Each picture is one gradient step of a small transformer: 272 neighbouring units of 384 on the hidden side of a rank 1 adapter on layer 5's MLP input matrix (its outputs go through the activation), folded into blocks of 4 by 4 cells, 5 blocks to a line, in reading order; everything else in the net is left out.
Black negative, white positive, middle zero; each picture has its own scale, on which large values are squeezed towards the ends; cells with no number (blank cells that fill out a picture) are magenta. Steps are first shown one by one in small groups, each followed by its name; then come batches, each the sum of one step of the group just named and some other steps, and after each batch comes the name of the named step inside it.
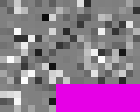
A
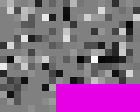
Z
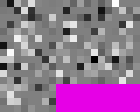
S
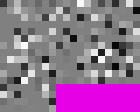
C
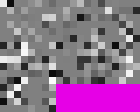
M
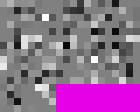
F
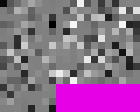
S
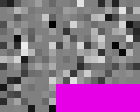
M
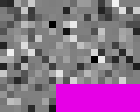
S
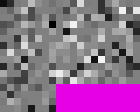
S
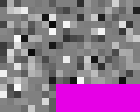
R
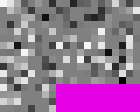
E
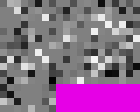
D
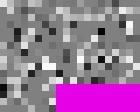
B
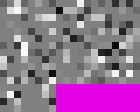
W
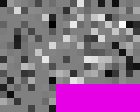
D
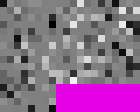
B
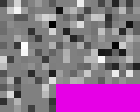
W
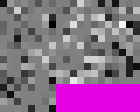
D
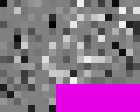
B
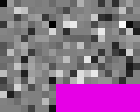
R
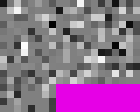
W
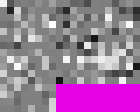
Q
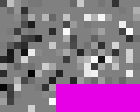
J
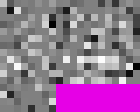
Q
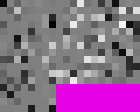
J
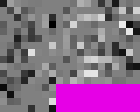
J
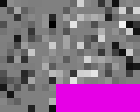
J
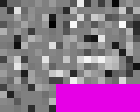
Q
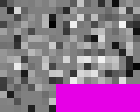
Q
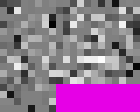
Q
